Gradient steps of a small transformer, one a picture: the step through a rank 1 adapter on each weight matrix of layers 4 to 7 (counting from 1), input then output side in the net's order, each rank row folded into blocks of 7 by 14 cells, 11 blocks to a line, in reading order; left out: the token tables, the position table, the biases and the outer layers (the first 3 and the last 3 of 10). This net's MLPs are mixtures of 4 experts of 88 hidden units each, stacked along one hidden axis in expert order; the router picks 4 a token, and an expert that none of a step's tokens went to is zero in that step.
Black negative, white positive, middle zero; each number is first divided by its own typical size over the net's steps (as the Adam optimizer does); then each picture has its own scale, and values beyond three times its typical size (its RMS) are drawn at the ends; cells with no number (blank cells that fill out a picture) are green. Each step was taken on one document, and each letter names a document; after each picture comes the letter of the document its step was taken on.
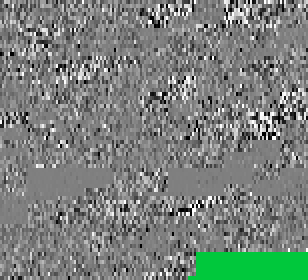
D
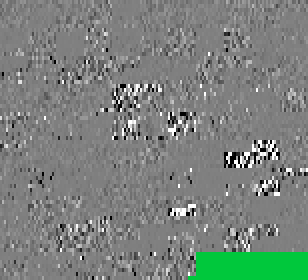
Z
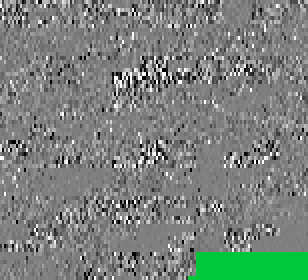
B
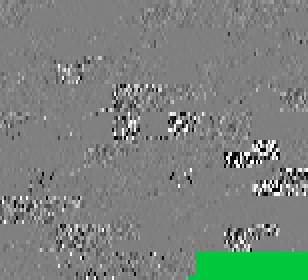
Z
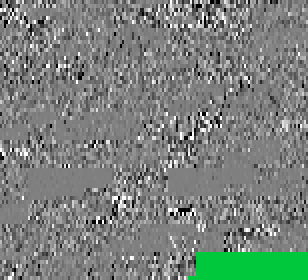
D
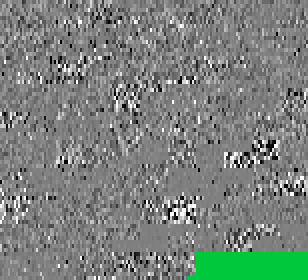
B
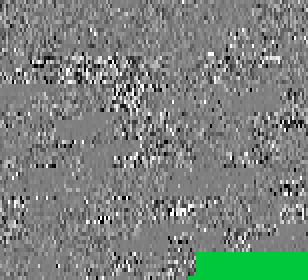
B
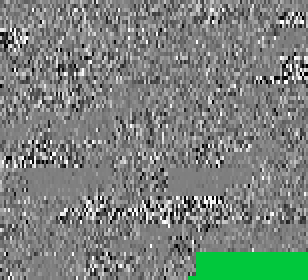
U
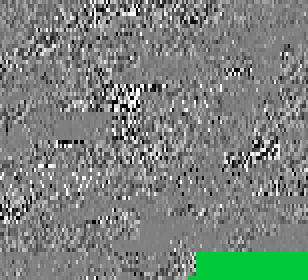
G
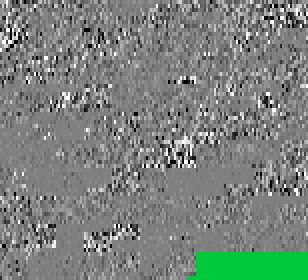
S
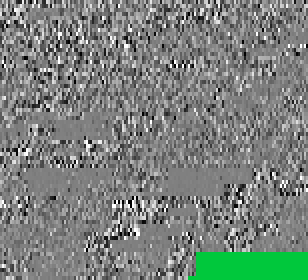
U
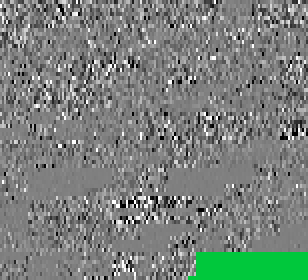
B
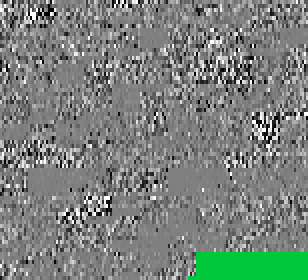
G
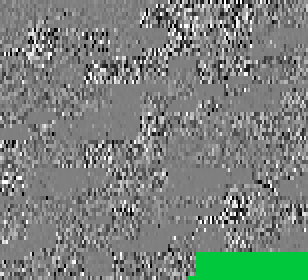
D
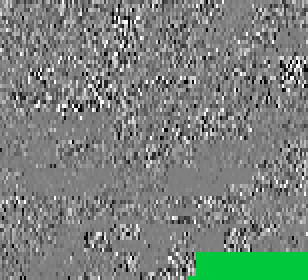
S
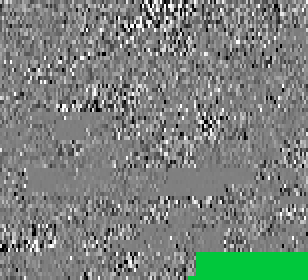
S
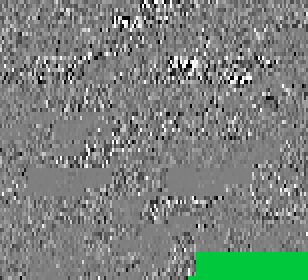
S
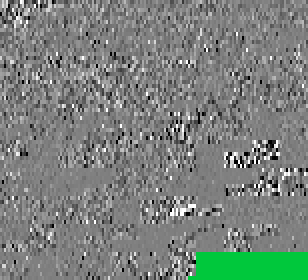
B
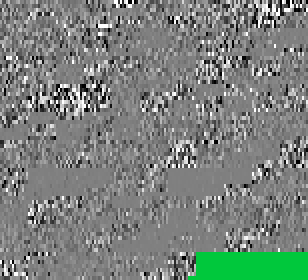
G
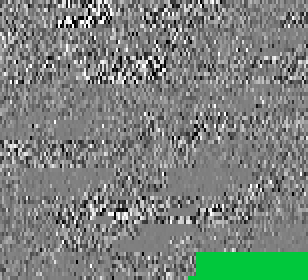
U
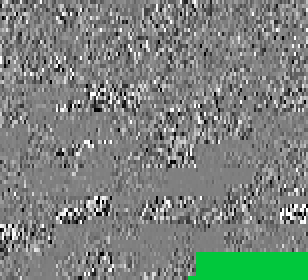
S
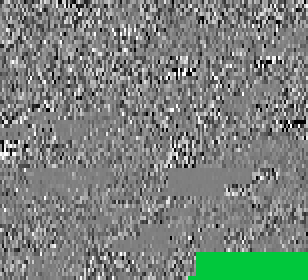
U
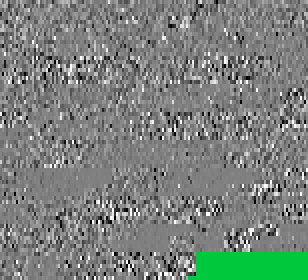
B
